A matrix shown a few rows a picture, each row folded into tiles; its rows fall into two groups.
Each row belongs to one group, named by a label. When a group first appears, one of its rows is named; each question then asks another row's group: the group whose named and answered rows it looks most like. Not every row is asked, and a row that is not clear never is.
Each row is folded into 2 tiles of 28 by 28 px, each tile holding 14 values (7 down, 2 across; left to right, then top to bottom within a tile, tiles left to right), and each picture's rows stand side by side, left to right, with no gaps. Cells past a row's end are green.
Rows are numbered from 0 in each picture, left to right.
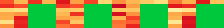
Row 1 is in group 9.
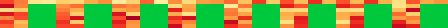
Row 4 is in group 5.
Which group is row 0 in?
9
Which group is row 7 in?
5
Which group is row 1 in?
5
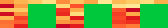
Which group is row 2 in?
5
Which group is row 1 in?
5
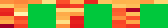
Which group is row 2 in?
5
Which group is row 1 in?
9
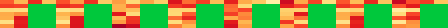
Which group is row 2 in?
5
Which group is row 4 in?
5
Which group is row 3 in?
9
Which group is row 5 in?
9
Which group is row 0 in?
9
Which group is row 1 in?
9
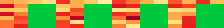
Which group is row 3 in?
9
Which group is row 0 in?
9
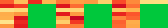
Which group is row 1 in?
9
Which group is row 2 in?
9
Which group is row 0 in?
9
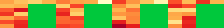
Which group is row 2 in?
5
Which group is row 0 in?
5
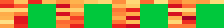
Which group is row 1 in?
9
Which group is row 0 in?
9
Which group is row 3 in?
9
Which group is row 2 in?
5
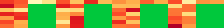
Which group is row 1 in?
9
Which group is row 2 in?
5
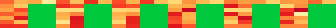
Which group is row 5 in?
5
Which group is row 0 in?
5
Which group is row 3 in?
5
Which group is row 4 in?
9
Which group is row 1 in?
9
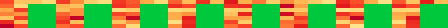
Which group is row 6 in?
9
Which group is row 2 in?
9
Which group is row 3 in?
9
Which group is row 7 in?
9
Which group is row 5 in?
9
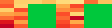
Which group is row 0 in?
5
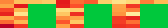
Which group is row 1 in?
9
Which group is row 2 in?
5
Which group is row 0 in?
5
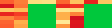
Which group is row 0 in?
9
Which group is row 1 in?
9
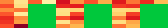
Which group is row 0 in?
5
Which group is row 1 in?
9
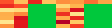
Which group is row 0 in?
9
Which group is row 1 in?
5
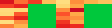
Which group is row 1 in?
5
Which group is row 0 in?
9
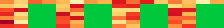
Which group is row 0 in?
5
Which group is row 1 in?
5
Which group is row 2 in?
9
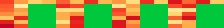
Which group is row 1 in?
9
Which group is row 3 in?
9
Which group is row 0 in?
5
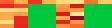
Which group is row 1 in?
5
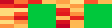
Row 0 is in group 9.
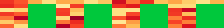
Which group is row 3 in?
5
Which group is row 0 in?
9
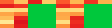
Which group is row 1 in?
9
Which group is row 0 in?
9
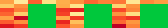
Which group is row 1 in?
5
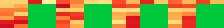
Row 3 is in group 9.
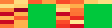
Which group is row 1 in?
5
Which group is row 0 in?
5
